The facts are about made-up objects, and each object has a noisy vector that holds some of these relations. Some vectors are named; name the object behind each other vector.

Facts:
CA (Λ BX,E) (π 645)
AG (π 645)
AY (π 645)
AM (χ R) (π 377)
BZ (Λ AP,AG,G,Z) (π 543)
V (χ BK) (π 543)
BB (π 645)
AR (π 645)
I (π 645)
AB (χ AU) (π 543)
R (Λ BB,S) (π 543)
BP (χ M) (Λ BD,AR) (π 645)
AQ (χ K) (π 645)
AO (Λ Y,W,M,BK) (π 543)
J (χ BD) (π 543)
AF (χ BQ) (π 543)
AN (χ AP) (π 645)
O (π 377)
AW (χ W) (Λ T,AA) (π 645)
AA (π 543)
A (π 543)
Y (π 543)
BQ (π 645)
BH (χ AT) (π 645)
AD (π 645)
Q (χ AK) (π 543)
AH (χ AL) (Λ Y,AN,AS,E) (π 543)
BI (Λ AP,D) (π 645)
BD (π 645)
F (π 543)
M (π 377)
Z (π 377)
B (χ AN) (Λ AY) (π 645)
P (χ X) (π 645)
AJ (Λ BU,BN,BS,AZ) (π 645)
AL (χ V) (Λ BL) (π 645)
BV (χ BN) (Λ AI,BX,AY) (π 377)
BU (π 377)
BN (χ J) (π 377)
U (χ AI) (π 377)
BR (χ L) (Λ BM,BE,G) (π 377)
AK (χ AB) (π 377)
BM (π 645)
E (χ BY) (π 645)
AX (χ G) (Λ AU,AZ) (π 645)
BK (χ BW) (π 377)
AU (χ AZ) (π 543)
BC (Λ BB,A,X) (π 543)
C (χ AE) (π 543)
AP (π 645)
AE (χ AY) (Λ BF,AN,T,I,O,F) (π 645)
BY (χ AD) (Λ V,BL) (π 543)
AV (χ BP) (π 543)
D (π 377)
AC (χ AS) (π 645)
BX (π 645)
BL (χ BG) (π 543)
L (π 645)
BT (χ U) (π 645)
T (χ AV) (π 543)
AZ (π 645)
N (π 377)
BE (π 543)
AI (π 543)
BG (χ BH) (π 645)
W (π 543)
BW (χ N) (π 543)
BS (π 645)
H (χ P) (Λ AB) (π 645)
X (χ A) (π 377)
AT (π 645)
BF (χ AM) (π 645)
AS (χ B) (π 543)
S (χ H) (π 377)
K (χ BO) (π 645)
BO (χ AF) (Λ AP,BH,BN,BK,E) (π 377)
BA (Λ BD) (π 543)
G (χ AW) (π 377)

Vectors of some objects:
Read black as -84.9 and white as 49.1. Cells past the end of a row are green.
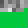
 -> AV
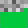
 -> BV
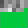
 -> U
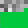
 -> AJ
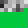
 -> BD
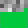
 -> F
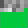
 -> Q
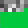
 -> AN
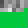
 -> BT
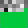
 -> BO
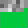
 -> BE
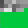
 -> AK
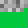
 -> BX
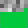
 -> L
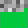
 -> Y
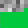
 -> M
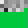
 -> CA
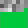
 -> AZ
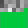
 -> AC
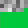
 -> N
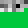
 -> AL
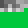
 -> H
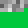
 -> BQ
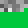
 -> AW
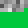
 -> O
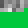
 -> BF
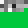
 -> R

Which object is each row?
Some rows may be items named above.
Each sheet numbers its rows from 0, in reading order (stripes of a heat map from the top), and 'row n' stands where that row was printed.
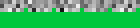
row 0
BK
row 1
CA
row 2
BO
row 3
AI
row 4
BK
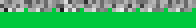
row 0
AH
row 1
BH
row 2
B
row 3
G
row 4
BW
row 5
AR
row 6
BH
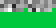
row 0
BB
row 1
AO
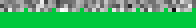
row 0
AE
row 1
AP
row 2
X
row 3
E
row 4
BY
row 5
AW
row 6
BO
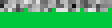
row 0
BD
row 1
AY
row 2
BL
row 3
AB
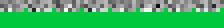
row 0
AX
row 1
AH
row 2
AS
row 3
AH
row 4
T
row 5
V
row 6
AJ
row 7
BY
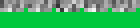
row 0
AQ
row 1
BQ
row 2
BP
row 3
S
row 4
BH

